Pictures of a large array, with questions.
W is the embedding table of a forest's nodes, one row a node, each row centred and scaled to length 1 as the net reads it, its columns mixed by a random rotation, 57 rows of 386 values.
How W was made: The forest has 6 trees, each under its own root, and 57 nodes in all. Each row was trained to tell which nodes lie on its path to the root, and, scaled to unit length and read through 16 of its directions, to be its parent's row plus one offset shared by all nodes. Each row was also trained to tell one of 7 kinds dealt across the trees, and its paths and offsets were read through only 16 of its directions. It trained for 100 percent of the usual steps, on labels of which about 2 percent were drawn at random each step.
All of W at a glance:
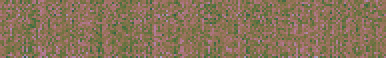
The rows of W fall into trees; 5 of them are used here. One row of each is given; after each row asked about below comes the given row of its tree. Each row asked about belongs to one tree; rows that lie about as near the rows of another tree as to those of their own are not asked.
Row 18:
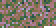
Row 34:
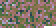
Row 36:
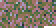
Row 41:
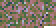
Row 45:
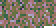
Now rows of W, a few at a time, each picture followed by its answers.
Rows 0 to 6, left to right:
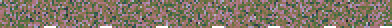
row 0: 34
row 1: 18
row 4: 36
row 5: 36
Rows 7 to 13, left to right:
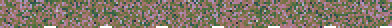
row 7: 36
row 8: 45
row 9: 18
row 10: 36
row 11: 36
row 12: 36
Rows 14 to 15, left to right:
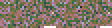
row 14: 18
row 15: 18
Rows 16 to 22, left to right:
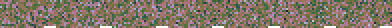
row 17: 41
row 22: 45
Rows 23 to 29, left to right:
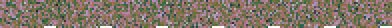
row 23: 36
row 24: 41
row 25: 36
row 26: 18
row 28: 34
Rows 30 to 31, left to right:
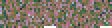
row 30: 45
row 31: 36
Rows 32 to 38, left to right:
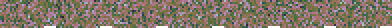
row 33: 41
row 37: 45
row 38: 18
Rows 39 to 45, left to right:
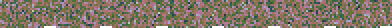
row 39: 34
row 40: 18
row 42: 45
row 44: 36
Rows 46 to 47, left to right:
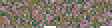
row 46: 18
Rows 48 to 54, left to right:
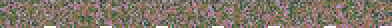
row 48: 18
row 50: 18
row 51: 18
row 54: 36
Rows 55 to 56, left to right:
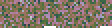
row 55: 36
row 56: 18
